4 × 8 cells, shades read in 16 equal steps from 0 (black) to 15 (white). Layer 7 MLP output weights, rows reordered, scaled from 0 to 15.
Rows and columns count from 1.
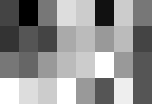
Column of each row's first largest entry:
4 5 6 1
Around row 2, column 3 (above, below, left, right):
7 9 5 10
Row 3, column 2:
6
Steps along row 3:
down up up up up down down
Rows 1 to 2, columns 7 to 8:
12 7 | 11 4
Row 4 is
15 13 12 15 9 5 14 5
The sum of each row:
56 57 74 88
